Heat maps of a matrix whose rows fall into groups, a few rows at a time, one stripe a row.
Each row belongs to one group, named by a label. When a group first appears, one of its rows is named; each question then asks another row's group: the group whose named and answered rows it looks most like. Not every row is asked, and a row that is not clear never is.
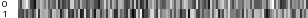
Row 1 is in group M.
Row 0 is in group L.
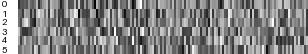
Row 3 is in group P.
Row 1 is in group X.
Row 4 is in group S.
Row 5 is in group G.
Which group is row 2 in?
L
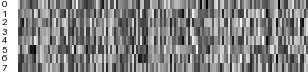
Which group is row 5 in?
L
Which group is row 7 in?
M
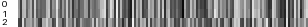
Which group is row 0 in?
S
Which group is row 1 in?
S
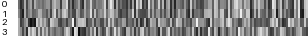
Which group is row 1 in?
S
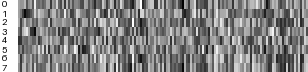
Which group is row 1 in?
P
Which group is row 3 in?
L
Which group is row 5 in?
X
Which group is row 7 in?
S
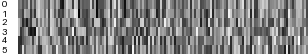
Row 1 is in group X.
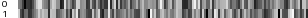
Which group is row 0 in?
P
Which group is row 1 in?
P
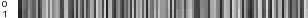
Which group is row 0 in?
M
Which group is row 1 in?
M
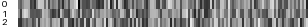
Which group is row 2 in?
M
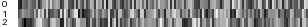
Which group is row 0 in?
M
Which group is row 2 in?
P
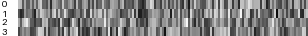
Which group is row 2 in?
L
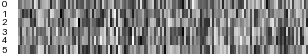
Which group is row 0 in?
G
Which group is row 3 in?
S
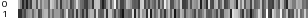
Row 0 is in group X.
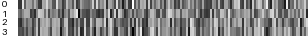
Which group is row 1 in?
L
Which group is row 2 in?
M
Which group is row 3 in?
M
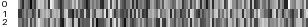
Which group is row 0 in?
X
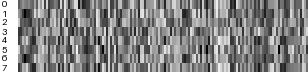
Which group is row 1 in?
P
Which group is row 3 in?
M
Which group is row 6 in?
P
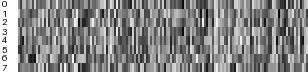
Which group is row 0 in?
S
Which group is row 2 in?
X
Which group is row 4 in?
S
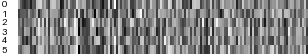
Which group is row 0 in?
P
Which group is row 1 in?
M
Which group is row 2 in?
X
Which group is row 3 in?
X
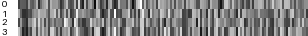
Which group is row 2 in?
X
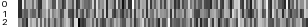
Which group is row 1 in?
M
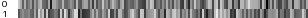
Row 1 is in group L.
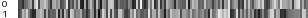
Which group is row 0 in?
G
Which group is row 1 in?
L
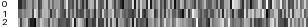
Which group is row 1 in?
G
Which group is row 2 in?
L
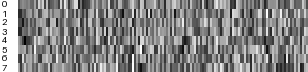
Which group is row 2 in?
M
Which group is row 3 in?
M
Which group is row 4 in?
P
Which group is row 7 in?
S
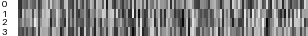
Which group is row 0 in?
M
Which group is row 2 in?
G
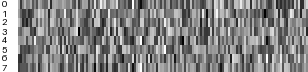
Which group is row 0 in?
S
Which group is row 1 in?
P
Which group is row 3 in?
L
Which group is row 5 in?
P
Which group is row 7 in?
M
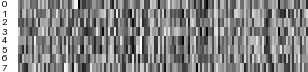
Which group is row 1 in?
S
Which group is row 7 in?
X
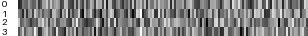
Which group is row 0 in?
M
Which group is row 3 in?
G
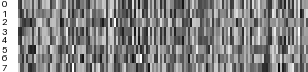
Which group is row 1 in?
S
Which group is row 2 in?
P
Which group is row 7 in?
P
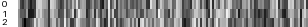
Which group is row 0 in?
P
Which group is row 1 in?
P
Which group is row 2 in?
P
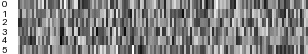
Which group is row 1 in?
S
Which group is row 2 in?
M
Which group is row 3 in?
X
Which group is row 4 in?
P
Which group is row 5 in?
S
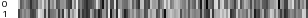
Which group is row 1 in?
L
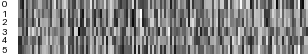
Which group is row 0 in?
S
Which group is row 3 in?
X
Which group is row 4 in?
M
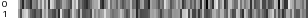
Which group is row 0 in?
X
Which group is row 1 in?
L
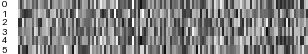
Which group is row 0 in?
S
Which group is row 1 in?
P
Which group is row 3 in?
G
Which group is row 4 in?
S
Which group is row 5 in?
X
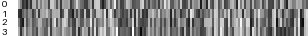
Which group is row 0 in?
X
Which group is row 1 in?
M
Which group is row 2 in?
S
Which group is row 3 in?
S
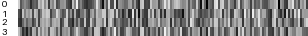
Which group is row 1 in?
G
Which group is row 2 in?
M
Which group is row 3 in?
X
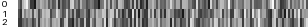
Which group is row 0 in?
L
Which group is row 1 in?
G
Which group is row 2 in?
M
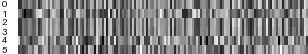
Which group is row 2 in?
M
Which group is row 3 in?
M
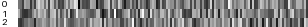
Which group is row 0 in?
X
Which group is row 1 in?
P
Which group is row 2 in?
M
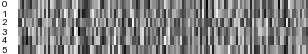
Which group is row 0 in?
X
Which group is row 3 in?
X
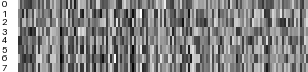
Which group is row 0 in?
P
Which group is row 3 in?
P
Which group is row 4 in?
M
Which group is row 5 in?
M
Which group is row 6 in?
P
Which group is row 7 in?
M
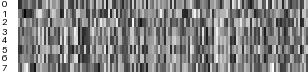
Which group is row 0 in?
M
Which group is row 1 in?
P
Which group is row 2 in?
S
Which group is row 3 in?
X
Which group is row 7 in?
L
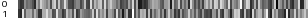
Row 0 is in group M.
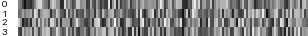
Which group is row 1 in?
G
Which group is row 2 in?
X
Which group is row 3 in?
G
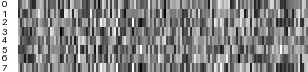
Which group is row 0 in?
L
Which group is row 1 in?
X
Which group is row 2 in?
S
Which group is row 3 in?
X
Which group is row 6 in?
P
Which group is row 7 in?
S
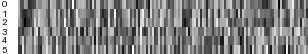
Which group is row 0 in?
P
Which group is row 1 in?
P
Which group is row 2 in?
P
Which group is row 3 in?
G
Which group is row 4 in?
G
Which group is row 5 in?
G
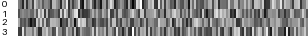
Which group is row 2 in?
P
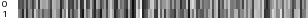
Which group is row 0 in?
M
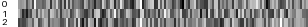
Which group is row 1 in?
X
